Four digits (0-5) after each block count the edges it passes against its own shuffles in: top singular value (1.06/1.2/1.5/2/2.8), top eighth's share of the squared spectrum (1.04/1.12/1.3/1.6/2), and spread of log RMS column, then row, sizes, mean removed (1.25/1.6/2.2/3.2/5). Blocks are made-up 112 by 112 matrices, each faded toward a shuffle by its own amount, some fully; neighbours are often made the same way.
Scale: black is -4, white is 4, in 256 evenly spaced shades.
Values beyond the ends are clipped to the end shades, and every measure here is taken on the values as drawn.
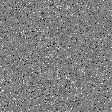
3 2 0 0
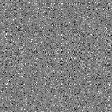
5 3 2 2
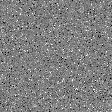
2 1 0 0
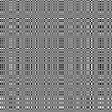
5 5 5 5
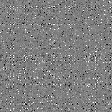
4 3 2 2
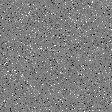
0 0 0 0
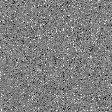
1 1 2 1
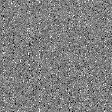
1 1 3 0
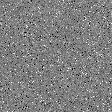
0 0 0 0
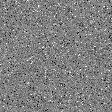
0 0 0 0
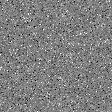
0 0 0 0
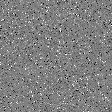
2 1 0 0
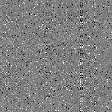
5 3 2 1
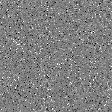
3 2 1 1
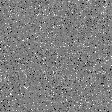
2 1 0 0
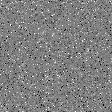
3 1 0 0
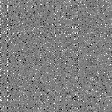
4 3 2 1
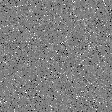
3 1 0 0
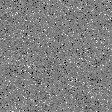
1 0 0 0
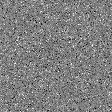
2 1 0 0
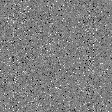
1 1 1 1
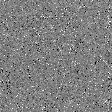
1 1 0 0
